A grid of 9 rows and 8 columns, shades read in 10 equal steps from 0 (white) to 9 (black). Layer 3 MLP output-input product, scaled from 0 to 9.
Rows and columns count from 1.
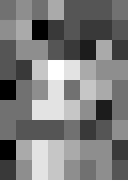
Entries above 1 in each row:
8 8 8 6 7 6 8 7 7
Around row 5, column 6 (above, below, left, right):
3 4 5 3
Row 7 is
5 6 6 6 5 7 6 4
